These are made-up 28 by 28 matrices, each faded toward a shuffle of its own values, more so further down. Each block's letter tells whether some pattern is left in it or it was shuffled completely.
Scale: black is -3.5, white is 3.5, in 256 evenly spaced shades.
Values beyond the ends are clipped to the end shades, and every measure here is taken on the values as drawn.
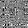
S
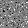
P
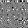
S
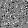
P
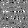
S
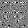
S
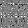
S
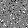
P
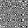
S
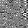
S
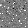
P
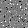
P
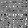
S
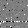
S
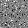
P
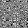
S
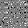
S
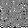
S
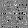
S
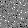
P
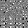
S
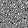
P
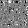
S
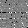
S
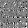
S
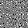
S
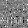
S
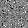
P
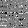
S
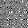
S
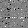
S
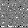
S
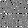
S
